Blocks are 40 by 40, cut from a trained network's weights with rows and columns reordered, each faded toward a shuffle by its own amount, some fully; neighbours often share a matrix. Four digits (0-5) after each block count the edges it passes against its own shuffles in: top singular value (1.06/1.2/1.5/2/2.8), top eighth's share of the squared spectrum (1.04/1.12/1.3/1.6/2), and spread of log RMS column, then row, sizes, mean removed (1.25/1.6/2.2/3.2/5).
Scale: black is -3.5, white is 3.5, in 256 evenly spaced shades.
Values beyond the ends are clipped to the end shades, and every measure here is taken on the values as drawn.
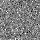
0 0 0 0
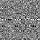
3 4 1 2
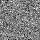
0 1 0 0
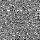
2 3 0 1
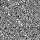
0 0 0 0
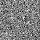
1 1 0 0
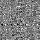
2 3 1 1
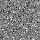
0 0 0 0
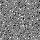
0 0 0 0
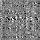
2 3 0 3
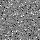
0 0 0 0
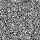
0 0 0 0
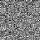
3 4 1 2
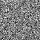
0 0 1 0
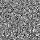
2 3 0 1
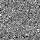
0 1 0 0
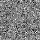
2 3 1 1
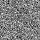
1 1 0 0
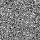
0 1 0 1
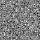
2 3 1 1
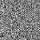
2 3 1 1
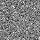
1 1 0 0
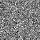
0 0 0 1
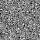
2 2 1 0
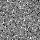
0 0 0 0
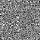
2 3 1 1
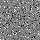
0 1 0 0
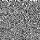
2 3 0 1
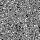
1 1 0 0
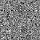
2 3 1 1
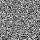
2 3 0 1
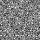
2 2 0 1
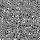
1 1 1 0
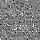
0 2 1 0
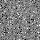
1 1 0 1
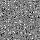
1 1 1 0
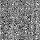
2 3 0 2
